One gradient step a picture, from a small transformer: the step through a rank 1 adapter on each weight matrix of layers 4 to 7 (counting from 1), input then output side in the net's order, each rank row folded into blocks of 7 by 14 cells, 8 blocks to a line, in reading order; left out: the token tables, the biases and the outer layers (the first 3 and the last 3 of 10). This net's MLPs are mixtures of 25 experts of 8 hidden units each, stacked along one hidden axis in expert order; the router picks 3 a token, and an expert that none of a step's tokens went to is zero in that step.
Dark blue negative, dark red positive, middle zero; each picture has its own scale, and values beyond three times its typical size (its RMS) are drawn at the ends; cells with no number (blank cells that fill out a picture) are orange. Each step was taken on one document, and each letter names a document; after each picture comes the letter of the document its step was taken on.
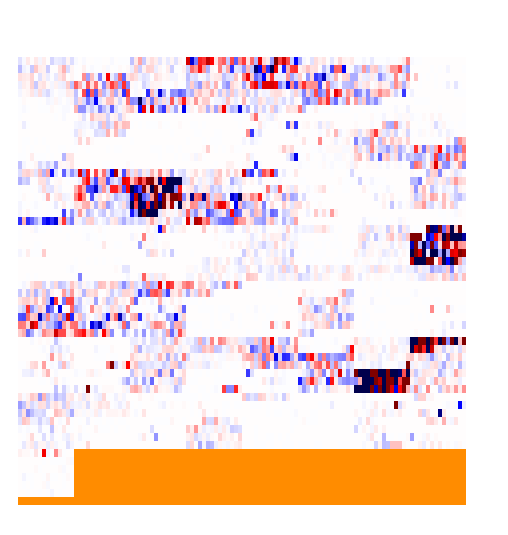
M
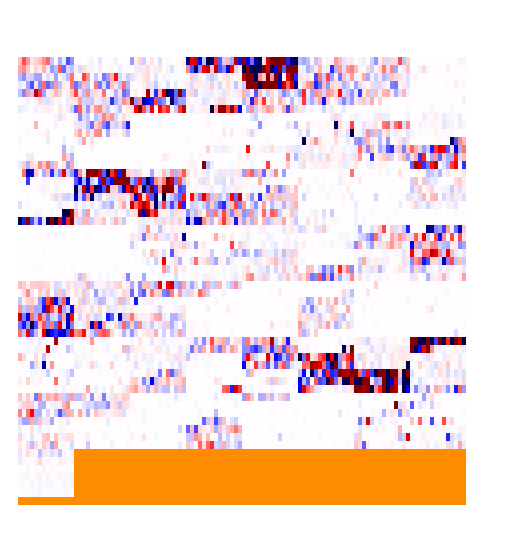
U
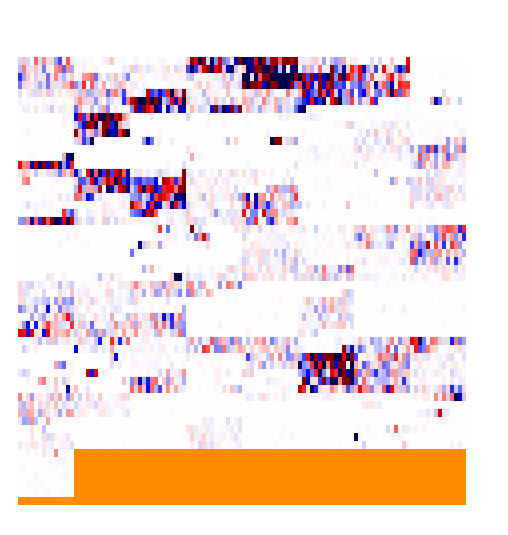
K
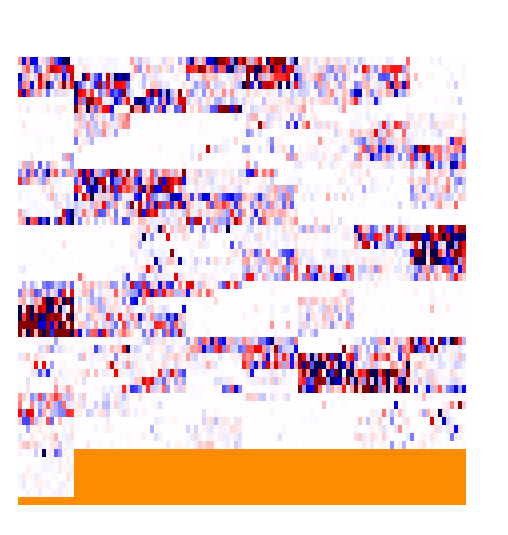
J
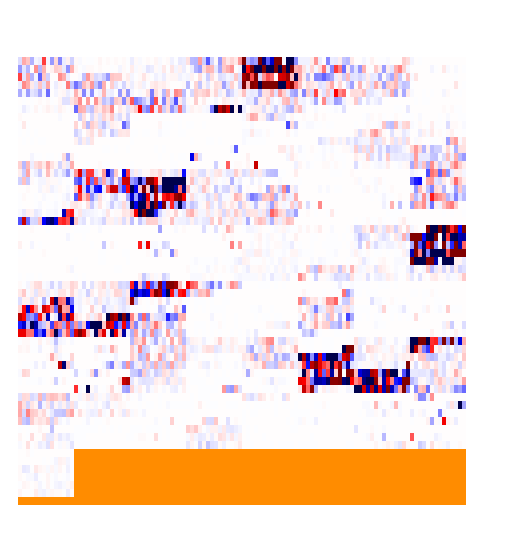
M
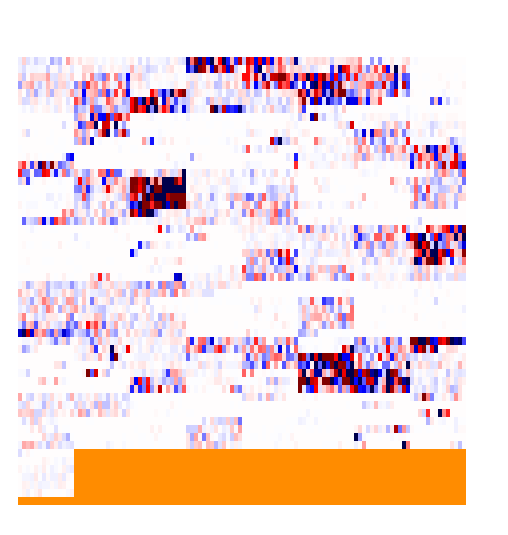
K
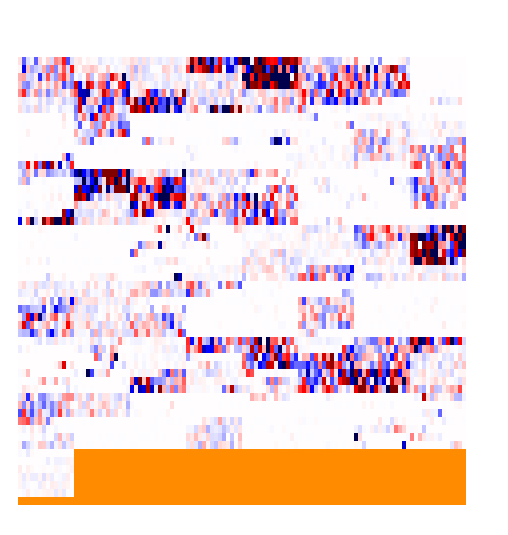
K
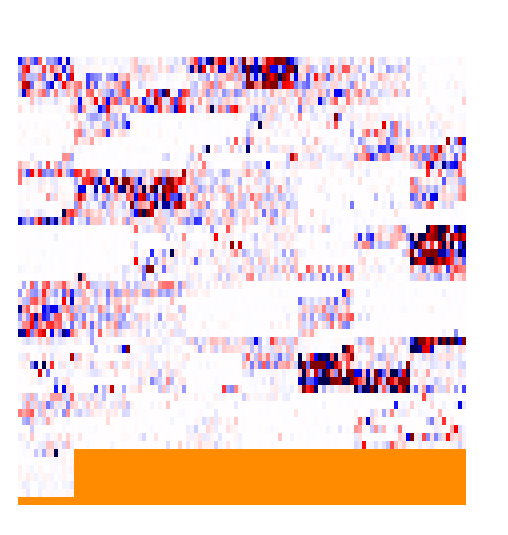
U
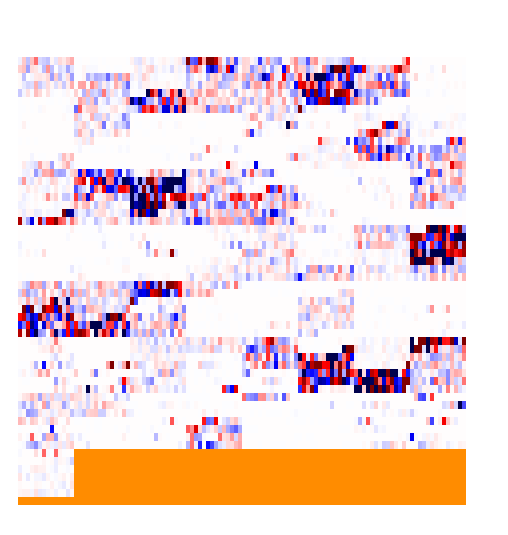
M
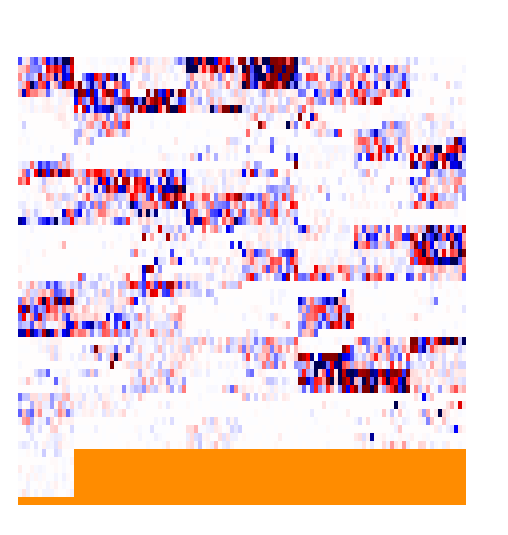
J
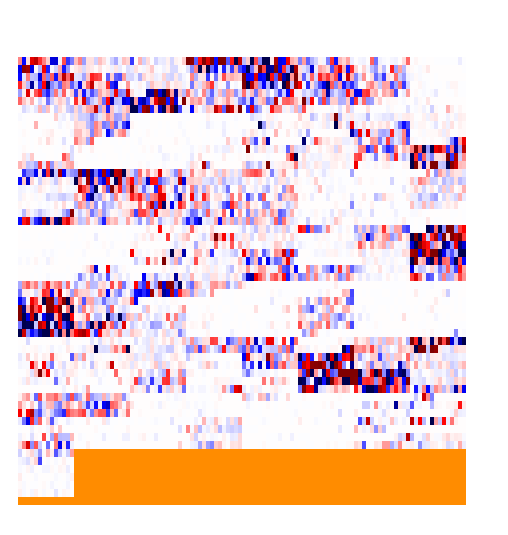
U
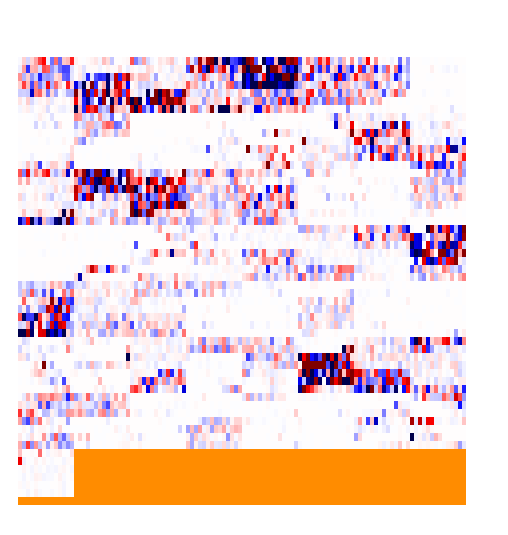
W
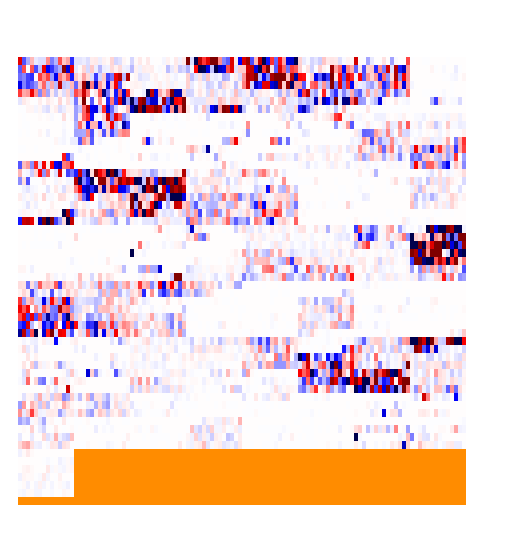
K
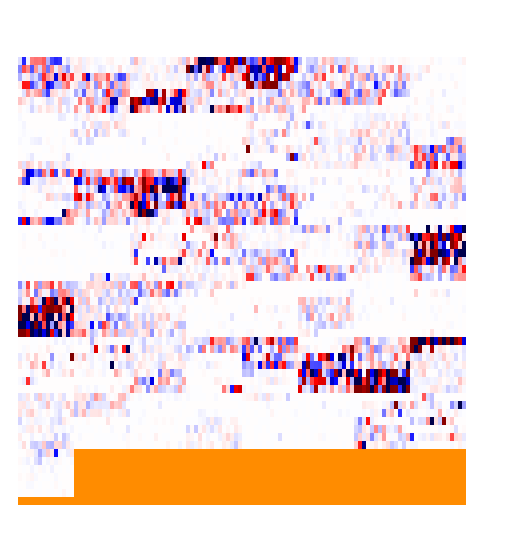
U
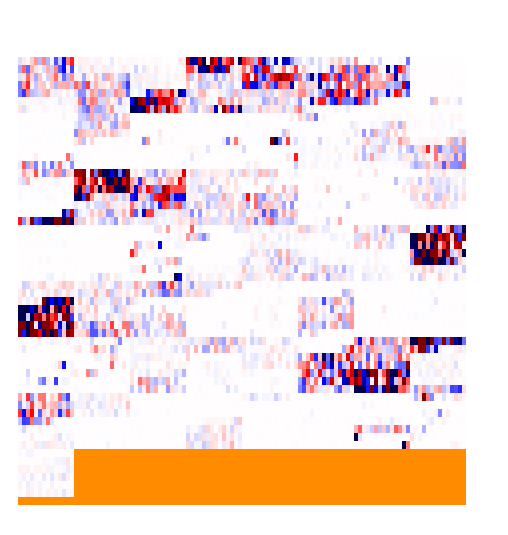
K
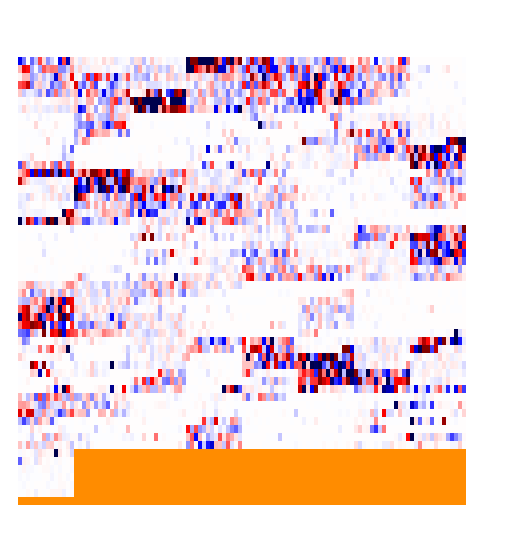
U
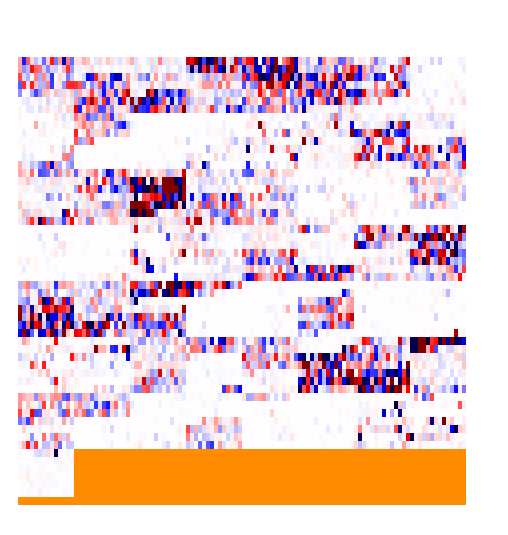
U
